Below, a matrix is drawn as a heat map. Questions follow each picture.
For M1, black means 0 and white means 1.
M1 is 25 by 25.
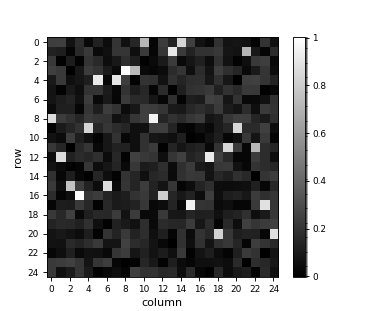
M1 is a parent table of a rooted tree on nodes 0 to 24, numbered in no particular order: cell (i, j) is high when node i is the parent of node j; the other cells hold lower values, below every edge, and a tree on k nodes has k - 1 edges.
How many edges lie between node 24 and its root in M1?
4
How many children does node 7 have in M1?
0
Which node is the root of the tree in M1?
16
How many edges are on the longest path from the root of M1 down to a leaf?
4
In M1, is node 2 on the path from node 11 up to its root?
no
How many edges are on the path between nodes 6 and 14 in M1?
8
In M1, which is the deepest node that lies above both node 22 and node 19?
11
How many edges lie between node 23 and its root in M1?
3
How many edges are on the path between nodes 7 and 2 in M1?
8
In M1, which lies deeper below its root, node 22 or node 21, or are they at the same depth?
node 22
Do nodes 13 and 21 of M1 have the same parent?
yes
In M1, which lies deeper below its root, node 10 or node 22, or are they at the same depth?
the same depth
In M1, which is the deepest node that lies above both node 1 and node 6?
12
